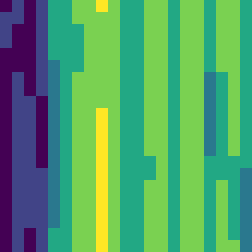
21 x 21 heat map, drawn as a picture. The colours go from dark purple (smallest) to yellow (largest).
The top middle is the smoothest part. A vertical seam about 20% of the way across splits the table, and the right part is higher. Streaks run downward.
